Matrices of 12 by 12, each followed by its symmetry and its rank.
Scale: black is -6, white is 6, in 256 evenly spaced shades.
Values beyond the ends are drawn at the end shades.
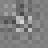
symmetric, rank two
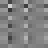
neither, rank one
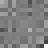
symmetric, rank two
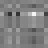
neither, rank one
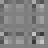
symmetric, rank one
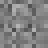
neither, rank two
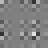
symmetric, rank one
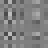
neither, rank one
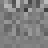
neither, rank two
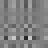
neither, rank one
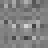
neither, rank two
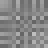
symmetric, rank two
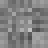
symmetric, rank two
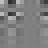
neither, rank one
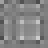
symmetric, rank one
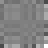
symmetric, rank one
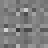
neither, rank two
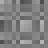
symmetric, rank one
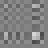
symmetric, rank one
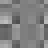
neither, rank one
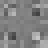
symmetric, rank two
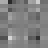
neither, rank one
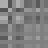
symmetric, rank one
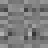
neither, rank two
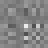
symmetric, rank two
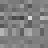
neither, rank two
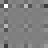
symmetric, rank one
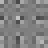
symmetric, rank two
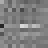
neither, rank two
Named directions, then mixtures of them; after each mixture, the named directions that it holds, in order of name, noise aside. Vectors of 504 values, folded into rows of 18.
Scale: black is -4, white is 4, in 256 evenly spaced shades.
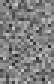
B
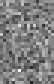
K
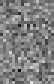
K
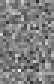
B, K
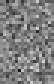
B, K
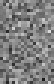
B, K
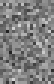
B, K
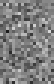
B, K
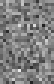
K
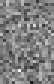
K
